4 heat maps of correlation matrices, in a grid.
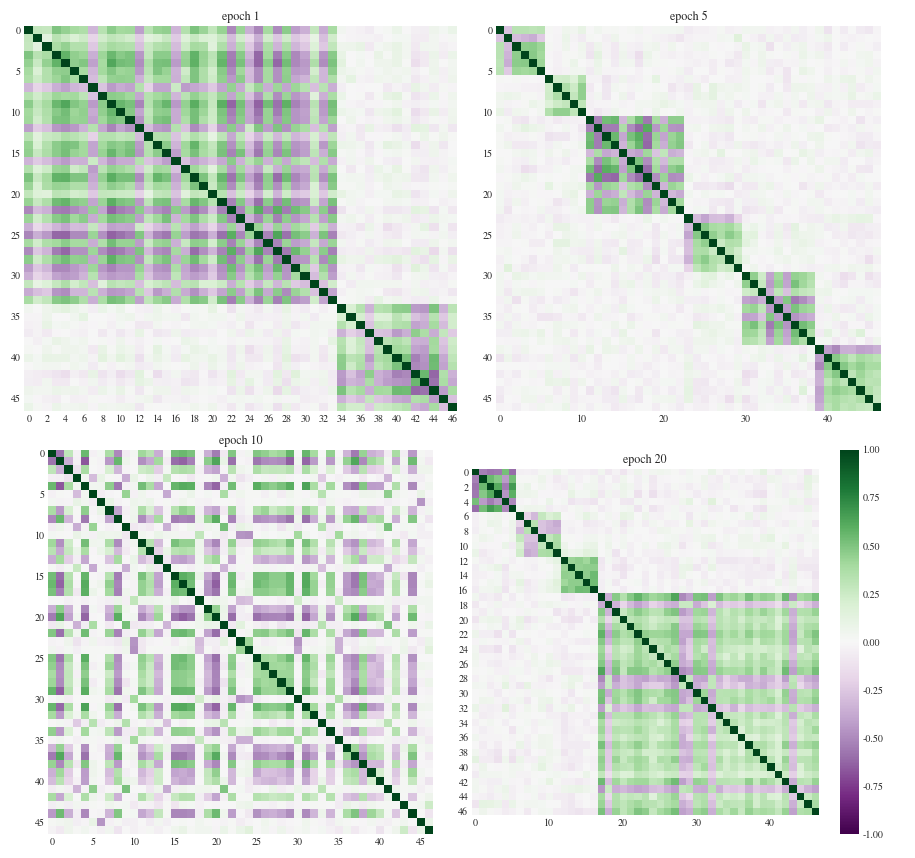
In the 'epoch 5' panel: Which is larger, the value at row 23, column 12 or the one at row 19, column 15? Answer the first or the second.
the first
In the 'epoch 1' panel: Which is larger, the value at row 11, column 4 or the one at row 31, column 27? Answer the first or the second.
the first
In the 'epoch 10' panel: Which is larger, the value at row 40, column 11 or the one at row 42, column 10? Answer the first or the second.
the second
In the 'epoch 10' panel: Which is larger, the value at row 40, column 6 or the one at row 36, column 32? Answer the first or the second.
the first
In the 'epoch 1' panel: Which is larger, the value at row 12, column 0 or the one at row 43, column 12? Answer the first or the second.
the second
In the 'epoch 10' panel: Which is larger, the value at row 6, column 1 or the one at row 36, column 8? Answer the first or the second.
the second
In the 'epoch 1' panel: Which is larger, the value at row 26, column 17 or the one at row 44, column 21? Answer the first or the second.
the first
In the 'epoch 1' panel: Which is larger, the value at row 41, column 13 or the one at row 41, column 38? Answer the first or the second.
the second
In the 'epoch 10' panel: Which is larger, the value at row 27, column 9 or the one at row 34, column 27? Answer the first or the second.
the second
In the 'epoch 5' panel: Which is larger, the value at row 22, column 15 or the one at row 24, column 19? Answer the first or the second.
the second
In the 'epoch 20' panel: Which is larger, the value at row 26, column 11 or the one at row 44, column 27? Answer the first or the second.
the second
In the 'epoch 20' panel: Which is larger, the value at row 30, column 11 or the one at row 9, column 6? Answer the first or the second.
the second
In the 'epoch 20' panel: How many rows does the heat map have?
47
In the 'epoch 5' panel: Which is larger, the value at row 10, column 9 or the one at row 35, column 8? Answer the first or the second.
the first
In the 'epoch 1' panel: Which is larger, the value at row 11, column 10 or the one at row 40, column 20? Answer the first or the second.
the first
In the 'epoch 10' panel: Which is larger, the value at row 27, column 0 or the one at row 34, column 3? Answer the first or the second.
the first
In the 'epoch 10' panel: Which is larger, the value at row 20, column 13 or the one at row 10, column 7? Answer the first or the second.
the first
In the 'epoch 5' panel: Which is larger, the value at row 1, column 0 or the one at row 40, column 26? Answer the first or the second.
the second
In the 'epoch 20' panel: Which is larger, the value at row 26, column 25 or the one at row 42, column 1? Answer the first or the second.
the first
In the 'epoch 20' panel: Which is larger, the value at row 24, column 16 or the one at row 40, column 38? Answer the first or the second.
the second
